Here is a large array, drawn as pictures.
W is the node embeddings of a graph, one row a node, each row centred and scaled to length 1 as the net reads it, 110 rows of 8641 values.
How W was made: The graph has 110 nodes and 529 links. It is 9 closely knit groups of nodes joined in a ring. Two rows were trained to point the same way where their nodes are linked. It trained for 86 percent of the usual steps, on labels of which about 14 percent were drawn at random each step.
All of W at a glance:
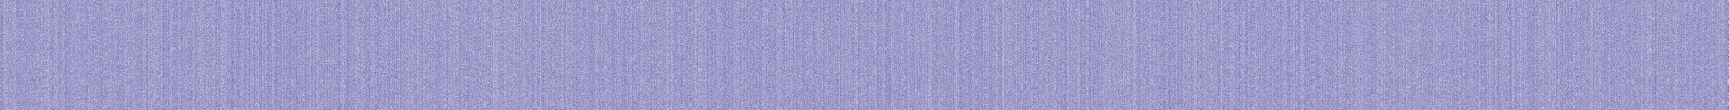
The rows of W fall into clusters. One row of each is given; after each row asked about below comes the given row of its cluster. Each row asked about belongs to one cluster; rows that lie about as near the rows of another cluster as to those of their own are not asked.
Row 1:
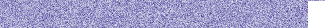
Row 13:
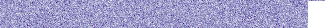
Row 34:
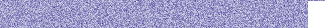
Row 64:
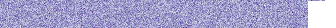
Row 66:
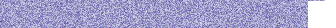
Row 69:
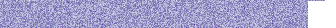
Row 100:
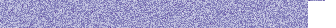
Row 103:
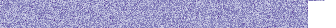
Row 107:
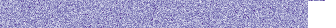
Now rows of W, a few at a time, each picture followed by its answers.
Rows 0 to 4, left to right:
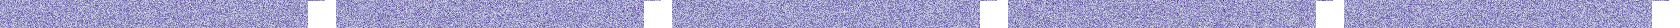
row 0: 34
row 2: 103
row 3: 64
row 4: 107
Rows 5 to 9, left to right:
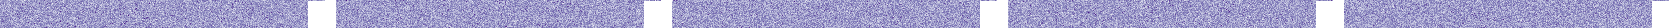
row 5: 66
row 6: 64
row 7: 103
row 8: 100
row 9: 100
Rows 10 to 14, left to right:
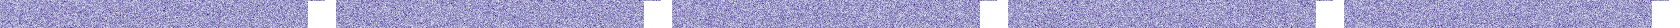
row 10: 100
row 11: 1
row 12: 34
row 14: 34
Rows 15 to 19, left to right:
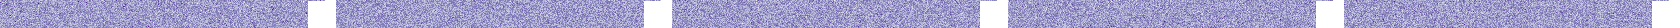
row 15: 103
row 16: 1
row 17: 107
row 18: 107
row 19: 103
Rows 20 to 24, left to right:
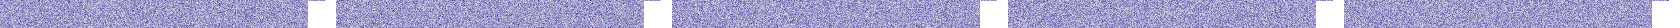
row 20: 13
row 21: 13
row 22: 69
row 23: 1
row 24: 69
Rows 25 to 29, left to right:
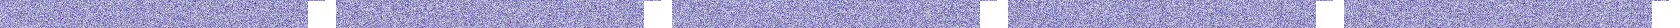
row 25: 34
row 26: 64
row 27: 103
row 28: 69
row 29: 64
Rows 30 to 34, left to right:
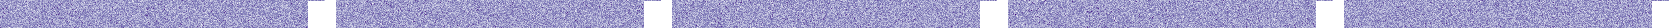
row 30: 13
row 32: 69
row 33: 100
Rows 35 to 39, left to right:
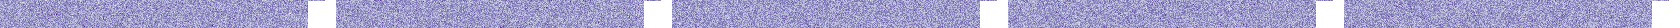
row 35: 107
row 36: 64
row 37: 69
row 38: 100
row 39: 107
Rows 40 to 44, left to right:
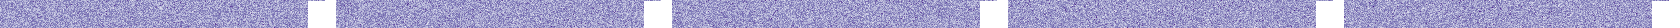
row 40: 64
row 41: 1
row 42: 66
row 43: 107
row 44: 69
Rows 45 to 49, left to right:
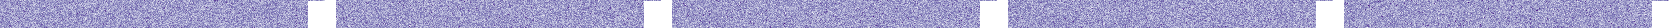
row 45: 66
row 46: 13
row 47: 1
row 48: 1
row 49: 1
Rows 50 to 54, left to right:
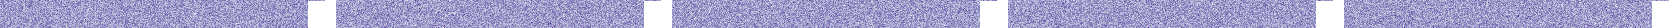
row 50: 69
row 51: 100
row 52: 107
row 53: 100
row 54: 66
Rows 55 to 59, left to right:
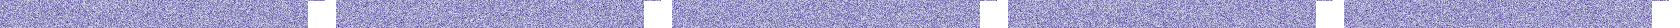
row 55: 13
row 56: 69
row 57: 34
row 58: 13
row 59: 100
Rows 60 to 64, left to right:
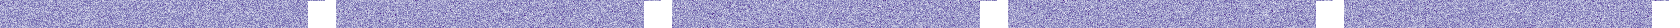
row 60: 34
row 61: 103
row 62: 107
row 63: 103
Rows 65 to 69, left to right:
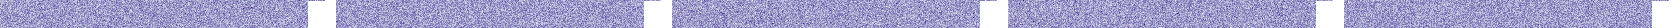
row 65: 100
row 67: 34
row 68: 69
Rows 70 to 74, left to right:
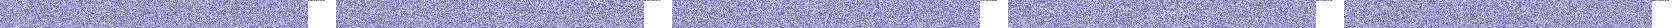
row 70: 100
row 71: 66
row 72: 107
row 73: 1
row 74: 34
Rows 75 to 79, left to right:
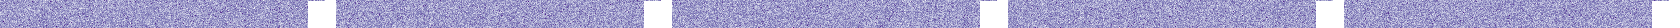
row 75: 13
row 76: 64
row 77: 64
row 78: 66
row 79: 103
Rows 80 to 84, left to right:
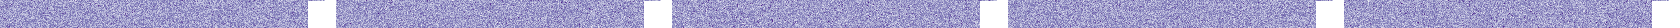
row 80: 103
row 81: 103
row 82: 66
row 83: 103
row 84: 103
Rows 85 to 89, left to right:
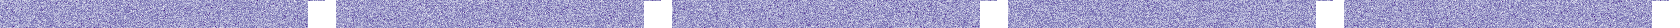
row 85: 100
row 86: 34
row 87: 64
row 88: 64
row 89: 103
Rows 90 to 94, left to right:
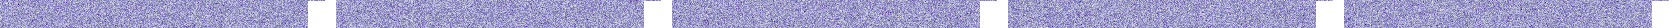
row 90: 34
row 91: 100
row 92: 34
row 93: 66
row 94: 1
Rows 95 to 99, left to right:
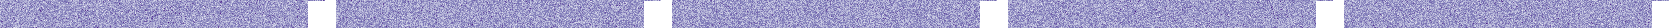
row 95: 100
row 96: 69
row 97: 13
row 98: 100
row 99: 34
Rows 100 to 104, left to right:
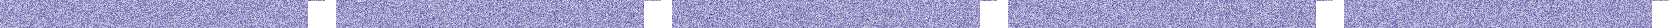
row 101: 103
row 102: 64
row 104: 69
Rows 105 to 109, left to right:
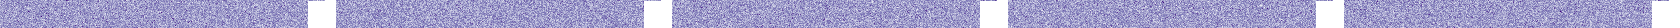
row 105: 103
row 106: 107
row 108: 100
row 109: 64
